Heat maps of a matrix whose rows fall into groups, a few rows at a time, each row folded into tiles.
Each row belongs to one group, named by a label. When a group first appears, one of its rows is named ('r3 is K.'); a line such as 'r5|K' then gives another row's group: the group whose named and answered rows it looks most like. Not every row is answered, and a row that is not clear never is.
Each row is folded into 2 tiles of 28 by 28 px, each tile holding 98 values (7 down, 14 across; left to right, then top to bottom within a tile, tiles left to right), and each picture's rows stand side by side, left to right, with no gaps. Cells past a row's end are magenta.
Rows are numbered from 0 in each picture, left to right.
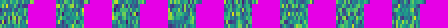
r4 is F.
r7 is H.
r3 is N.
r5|F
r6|H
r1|F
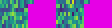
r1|F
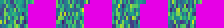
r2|H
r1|F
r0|H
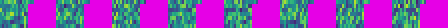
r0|N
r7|F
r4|F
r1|N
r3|F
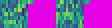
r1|N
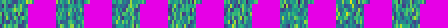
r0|H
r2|H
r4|H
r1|F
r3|H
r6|N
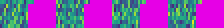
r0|H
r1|F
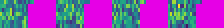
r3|N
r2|F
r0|N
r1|N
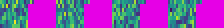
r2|N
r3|N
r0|F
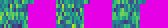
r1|F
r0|N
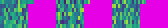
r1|F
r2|F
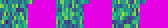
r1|N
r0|F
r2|N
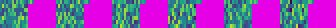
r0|F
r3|H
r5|H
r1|F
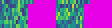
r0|H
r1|N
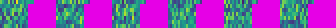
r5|N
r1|N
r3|H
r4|F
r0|H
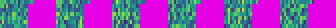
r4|H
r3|H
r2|N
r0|F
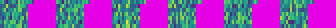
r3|F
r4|F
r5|N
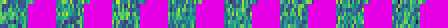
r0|N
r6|F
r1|N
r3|N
